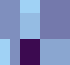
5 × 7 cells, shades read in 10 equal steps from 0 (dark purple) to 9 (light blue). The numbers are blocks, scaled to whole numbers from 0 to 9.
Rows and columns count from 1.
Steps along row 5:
down down same up same same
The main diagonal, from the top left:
6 6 8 0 7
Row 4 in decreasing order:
9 7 7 7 6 0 0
